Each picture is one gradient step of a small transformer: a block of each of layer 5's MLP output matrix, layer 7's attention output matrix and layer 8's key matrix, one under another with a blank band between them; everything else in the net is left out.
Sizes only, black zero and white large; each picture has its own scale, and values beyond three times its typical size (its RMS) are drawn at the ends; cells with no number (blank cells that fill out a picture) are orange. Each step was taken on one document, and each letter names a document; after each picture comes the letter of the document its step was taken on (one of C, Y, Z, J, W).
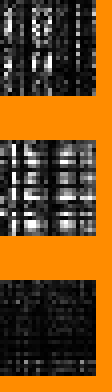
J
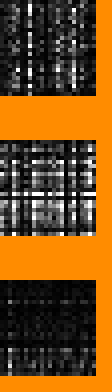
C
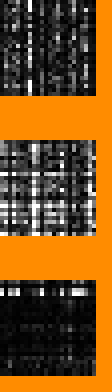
C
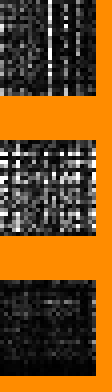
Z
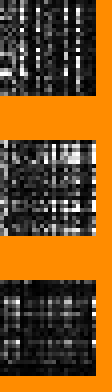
Z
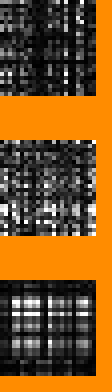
Z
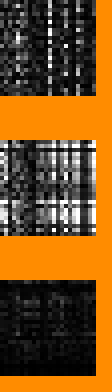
Z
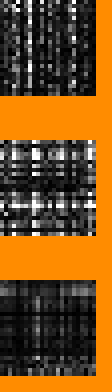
C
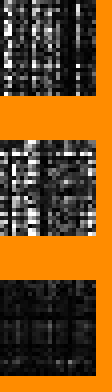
J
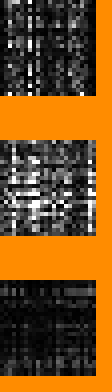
C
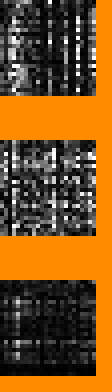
Z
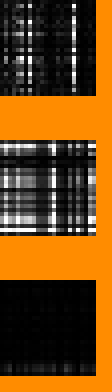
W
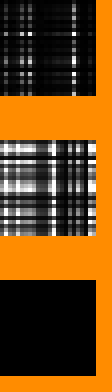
W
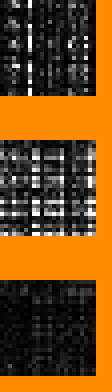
C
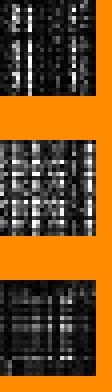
C
